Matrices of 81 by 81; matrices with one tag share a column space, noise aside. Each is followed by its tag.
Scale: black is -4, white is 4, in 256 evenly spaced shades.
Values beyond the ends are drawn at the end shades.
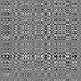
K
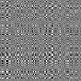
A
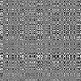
K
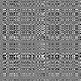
K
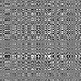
K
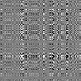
K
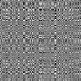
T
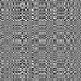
T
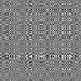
K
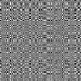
T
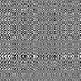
K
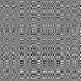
A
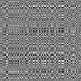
A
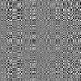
T
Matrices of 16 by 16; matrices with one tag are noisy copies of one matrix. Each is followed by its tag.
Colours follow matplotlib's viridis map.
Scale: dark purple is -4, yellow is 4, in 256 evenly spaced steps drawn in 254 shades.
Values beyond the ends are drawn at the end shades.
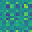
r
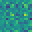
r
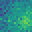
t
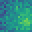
t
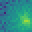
t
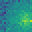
t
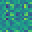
r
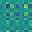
r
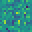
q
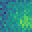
t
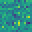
q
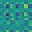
r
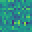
q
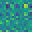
r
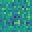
q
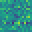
q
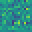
q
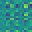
r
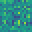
q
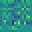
q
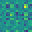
r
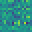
q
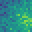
t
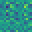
r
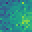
t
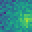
t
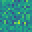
q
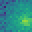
t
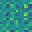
r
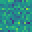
q
